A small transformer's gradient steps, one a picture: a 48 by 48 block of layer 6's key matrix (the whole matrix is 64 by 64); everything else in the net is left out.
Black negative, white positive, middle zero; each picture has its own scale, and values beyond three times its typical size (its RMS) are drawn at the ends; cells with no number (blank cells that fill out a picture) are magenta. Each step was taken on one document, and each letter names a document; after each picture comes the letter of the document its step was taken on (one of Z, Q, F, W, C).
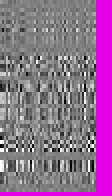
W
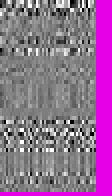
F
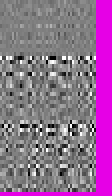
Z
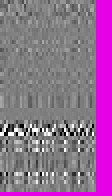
F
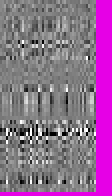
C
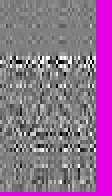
Z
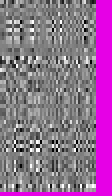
W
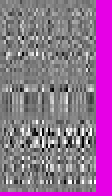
C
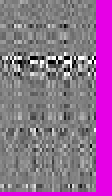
Z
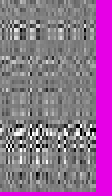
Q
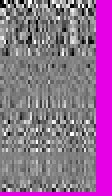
F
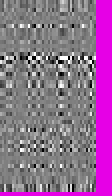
Z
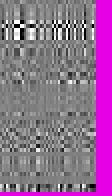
Q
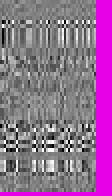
W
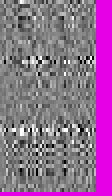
Z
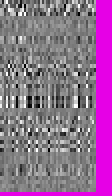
F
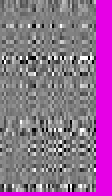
Z
